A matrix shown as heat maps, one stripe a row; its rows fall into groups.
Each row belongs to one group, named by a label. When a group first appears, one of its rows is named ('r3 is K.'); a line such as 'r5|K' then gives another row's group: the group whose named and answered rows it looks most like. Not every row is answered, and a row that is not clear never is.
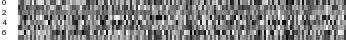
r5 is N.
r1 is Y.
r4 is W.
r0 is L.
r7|L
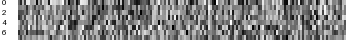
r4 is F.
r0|W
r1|N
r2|N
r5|W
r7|W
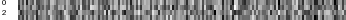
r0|Y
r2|F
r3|Y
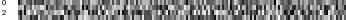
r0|Y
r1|L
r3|F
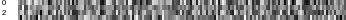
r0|W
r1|W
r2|W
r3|F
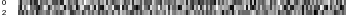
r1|W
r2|Y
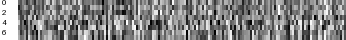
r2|N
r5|L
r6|F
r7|F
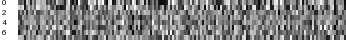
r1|L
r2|Y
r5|N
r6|Y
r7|L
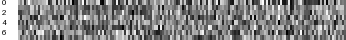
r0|W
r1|N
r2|N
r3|F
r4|Y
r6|L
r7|F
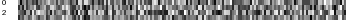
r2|L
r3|Y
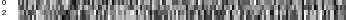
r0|Y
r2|L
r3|L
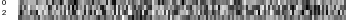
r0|F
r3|N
